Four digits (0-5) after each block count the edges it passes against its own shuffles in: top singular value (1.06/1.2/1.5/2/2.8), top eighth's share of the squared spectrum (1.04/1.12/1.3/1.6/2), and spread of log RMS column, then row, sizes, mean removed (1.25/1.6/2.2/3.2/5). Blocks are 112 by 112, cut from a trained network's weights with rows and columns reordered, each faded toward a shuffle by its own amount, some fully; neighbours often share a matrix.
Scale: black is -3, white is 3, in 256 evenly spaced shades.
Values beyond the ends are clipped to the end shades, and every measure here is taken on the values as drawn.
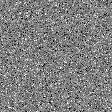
1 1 0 0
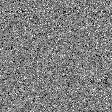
2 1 0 0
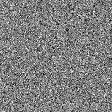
2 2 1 0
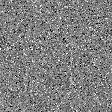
1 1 0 1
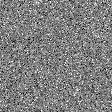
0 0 0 0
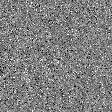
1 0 0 0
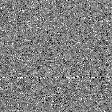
2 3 1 2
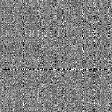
4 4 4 2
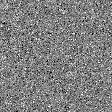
1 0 0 0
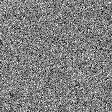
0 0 0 0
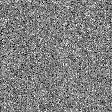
1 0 0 0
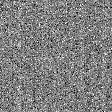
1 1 0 0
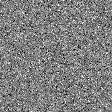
0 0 0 0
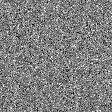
0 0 0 0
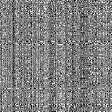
4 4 2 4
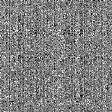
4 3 1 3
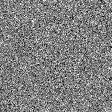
1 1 0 0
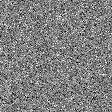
0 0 0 0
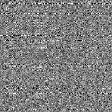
4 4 2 3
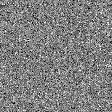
2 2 0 1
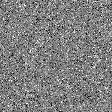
1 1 0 0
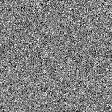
2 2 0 0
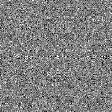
3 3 2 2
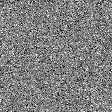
1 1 0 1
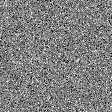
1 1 0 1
